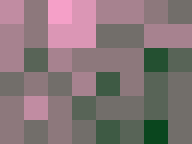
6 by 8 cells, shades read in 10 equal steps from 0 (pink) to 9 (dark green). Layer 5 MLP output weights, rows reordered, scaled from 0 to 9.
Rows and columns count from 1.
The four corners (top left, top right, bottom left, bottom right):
2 5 4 5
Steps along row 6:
up down up up down up down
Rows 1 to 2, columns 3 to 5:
0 1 3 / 1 1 5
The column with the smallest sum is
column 3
